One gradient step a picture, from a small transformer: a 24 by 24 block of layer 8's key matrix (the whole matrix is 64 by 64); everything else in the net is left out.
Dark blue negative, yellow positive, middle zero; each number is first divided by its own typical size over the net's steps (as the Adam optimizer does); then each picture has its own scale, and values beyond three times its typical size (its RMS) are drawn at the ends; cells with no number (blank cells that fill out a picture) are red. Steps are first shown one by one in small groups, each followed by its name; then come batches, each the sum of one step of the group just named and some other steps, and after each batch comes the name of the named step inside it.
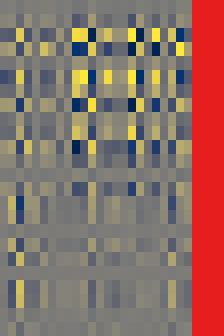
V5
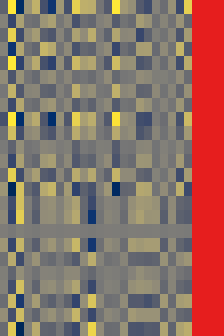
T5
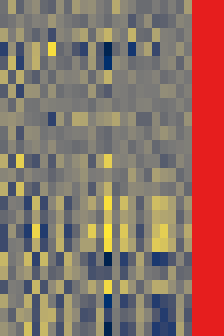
T5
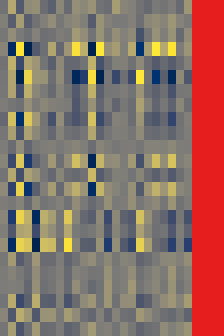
T5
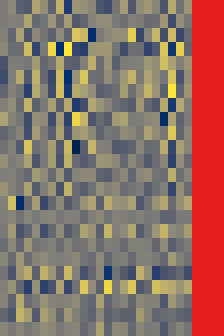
V5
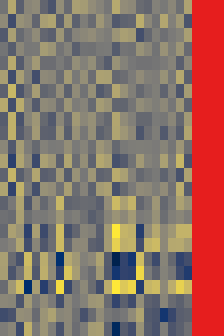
T5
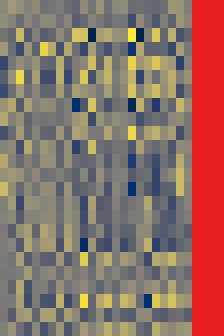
V5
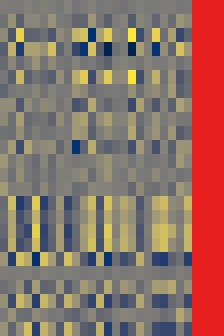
V5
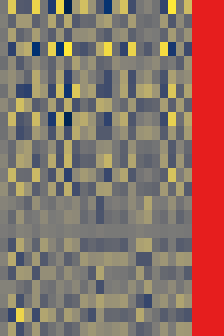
T5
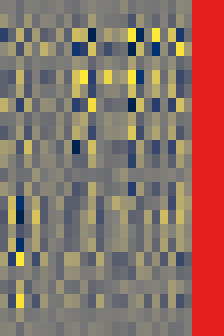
V5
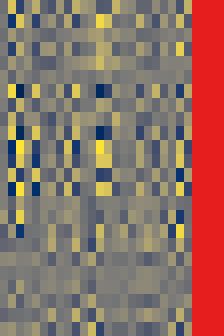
T5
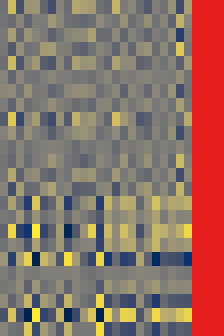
T5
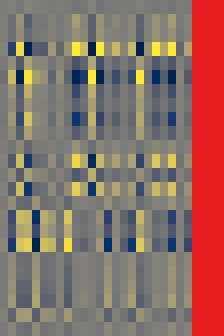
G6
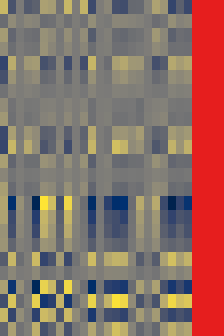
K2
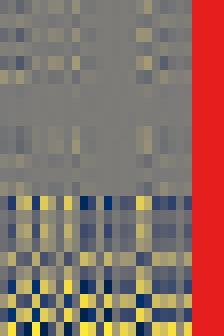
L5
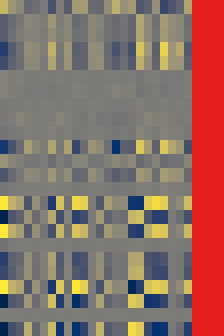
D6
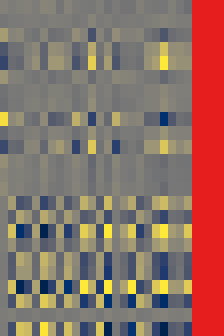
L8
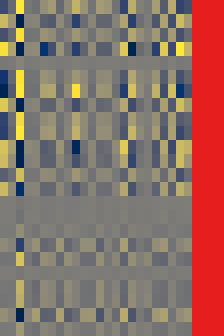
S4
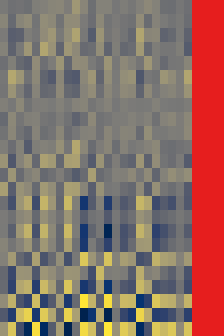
L5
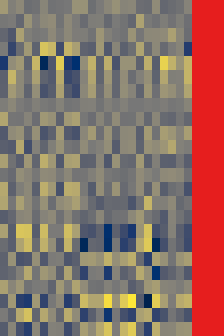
D6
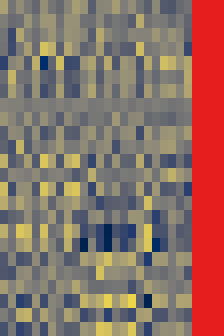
D6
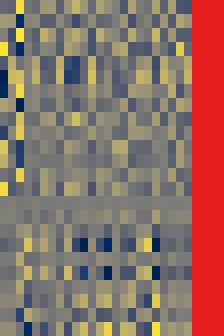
S4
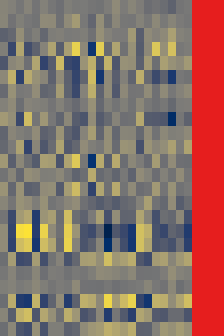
G6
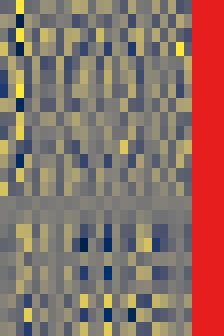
S4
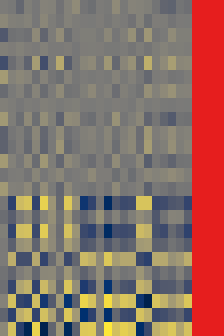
L5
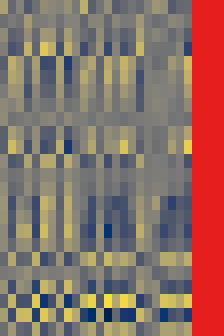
K2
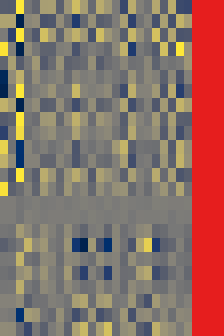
S4
